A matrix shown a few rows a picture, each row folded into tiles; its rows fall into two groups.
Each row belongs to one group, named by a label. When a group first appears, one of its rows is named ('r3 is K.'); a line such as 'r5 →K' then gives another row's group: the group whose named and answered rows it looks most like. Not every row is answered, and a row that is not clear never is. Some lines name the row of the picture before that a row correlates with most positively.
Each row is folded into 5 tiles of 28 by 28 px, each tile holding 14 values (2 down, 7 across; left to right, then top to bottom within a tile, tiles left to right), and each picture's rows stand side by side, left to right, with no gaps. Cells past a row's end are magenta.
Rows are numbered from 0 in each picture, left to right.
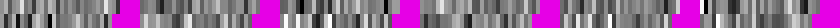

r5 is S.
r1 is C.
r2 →C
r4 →C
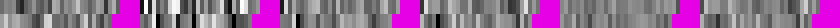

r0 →C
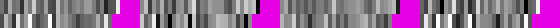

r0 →C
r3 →C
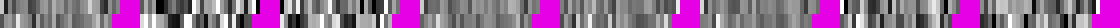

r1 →C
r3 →S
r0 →S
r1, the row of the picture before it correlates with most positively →2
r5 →S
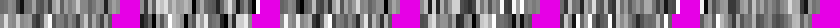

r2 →C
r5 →S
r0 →C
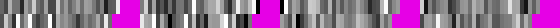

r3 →S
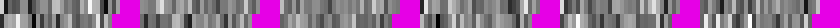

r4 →S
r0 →S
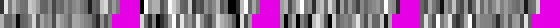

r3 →C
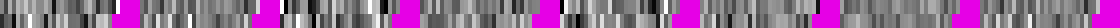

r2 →S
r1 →C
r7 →C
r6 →S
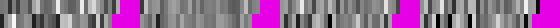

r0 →S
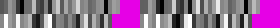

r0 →C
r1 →C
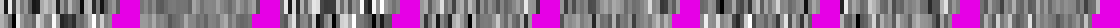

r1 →C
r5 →C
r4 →S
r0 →S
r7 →C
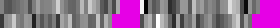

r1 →S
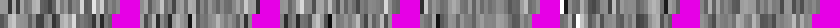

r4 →S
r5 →S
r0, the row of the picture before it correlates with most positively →0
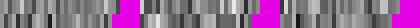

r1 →S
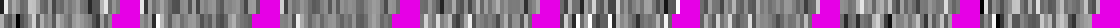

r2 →S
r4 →C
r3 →C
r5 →C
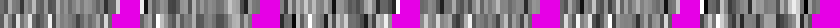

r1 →S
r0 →C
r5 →S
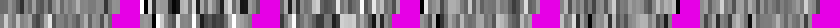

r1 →S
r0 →C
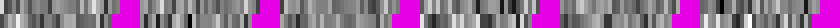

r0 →S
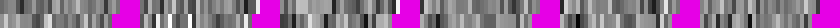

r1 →C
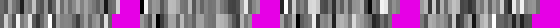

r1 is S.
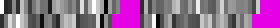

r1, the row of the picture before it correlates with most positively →1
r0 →S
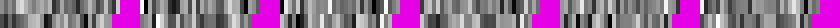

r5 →S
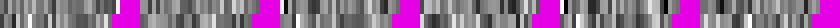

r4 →S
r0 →C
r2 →S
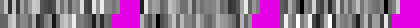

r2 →C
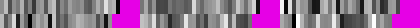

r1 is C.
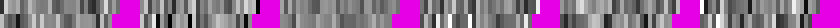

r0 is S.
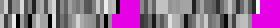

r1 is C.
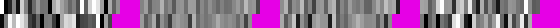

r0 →S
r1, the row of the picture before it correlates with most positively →0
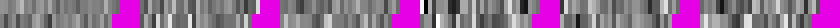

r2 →C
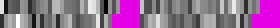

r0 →S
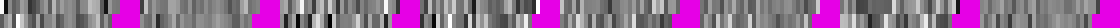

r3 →C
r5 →C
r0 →S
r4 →S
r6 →C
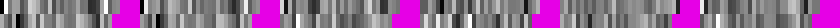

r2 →S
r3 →C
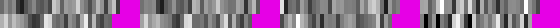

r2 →S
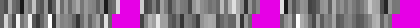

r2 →S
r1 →S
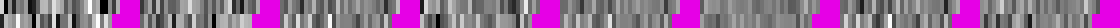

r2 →C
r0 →S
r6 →C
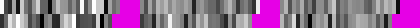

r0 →S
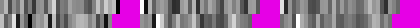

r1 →S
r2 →S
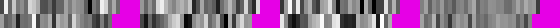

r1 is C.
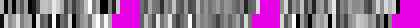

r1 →C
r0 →S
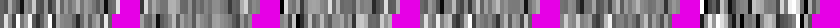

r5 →S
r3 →C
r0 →C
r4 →C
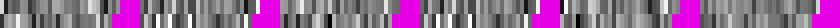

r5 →C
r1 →C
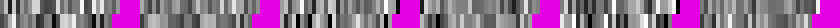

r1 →S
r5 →C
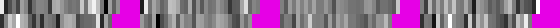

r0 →S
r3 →C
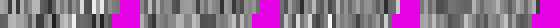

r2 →C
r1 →S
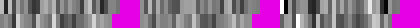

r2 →S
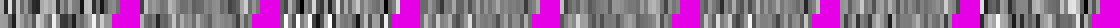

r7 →S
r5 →C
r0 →S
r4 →S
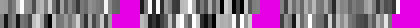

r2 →C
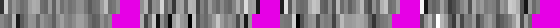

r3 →S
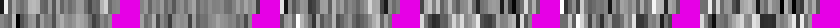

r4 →S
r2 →S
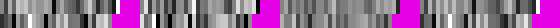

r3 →C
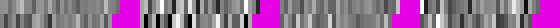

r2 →C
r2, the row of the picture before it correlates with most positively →3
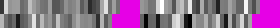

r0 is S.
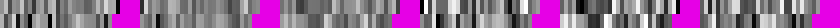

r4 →C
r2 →C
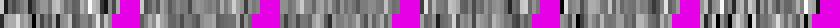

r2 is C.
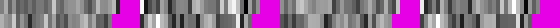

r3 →S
